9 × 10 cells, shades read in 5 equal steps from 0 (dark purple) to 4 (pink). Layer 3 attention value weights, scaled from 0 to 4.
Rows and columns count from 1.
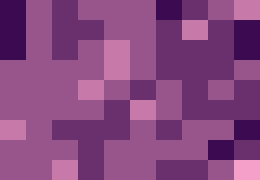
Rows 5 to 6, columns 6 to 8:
1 2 1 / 3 2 1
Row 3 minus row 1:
0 0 0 0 1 0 1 0 -1 -3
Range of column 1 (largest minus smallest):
3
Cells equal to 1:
29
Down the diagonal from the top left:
0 2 1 2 2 3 1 2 2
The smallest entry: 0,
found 8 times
